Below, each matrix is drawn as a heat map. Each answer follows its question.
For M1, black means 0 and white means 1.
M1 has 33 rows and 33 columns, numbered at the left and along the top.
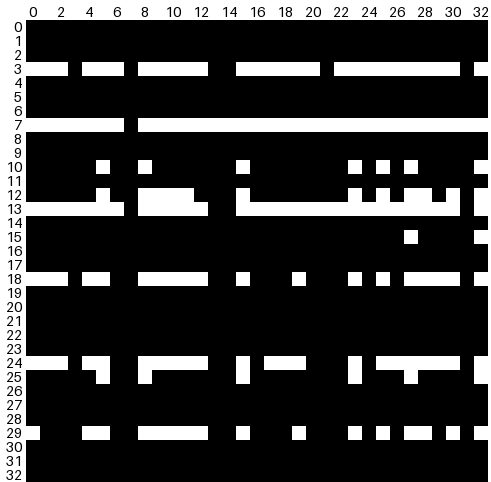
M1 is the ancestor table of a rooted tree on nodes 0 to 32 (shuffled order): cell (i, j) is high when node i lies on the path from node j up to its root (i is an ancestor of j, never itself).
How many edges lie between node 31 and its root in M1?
1
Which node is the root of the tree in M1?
7
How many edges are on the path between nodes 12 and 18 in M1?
2
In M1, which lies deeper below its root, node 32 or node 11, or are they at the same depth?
node 32
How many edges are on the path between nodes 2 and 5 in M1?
6
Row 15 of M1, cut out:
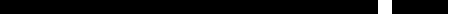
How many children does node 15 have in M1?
2
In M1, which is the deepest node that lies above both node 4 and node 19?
29
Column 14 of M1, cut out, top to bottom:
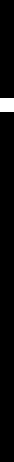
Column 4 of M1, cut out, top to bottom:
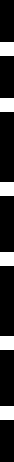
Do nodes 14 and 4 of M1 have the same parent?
no
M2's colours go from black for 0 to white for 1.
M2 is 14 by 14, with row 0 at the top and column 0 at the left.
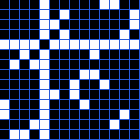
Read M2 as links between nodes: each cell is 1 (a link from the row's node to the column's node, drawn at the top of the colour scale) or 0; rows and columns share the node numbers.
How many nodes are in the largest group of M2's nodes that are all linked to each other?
3
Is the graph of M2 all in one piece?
yes
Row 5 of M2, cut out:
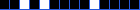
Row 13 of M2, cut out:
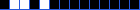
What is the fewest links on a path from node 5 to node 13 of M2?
2
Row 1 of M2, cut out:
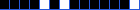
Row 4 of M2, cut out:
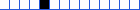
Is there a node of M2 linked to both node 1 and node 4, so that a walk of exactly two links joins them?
yes
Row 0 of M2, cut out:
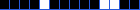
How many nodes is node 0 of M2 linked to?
3
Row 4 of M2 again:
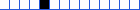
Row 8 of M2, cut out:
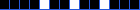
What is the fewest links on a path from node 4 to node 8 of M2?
1
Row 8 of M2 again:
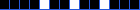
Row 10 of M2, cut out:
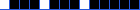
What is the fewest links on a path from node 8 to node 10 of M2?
1
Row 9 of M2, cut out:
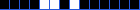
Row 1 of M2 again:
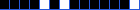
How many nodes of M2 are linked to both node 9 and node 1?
1
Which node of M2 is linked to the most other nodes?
node 4
